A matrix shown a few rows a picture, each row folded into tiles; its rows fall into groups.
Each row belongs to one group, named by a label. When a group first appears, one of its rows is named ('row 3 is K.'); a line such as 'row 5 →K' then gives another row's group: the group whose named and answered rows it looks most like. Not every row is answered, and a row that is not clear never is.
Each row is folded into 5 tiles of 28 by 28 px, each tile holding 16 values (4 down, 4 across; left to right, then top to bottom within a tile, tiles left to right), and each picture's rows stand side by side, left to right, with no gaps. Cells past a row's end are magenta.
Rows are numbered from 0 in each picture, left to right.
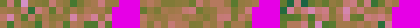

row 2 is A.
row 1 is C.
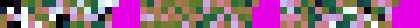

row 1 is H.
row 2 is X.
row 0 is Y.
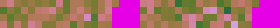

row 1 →X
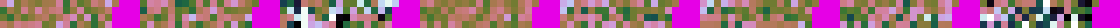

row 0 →C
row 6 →C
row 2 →Y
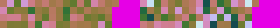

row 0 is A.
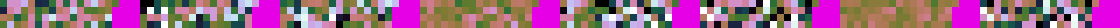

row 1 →Y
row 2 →Y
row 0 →X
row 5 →H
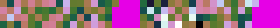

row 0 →H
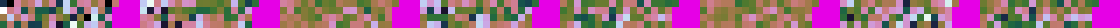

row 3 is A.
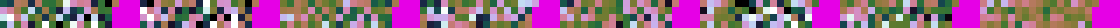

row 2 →H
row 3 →Y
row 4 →H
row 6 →H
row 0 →H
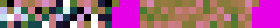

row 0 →H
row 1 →C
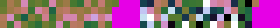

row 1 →H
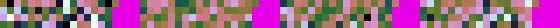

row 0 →H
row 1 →X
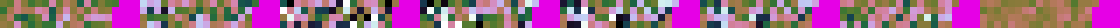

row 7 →C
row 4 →Y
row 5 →Y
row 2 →H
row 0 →A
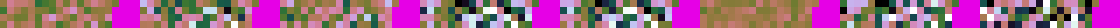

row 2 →C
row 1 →X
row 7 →H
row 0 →X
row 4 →X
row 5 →C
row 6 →X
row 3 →X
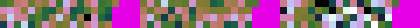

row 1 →A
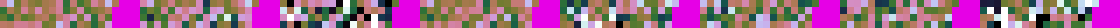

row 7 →Y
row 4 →Y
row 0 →C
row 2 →H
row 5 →A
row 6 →X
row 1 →C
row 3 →C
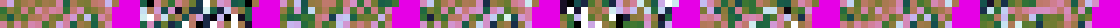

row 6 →C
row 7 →Y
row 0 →C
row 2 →A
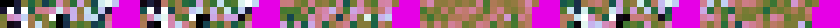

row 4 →Y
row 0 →Y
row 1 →Y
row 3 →C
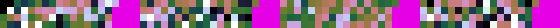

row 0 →Y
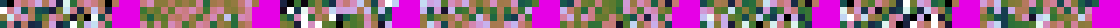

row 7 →A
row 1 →C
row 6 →H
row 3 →A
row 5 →H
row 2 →Y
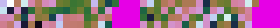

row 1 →C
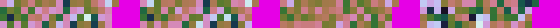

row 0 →C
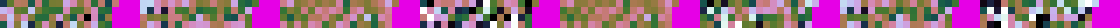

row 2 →C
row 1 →A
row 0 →H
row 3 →H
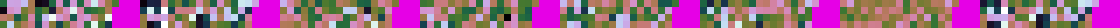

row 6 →C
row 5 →Y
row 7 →Y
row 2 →X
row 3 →H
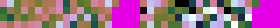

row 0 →C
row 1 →X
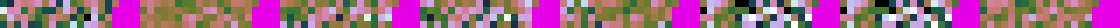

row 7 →X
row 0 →H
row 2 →C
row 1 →X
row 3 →C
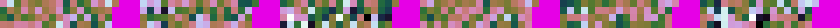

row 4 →Y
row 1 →A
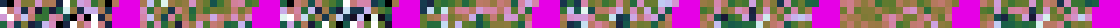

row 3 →Y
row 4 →Y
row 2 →H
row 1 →A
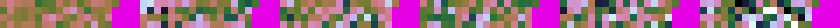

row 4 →X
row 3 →A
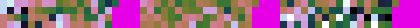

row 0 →A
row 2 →H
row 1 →X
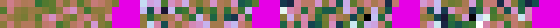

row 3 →A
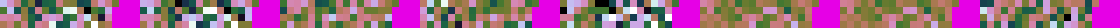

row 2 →X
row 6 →X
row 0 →X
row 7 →H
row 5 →X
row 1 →X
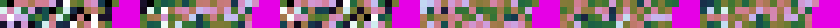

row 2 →H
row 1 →Y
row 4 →A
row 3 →A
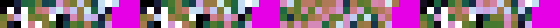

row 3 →Y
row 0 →Y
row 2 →C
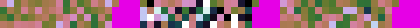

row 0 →C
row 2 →X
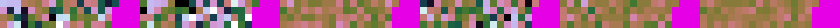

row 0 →A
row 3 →H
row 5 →C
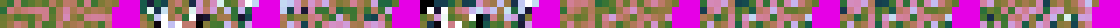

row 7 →C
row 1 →Y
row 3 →Y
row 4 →X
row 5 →X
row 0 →A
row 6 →X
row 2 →A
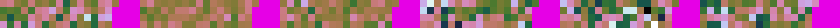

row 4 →X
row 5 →Y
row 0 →C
